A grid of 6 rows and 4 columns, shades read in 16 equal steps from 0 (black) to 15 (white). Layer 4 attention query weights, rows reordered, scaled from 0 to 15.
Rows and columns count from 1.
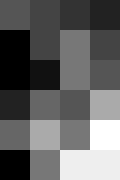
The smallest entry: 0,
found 3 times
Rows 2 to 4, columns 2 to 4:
4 7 4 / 1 7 5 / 6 5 10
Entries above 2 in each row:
3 3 2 3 4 3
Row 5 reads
6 10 7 15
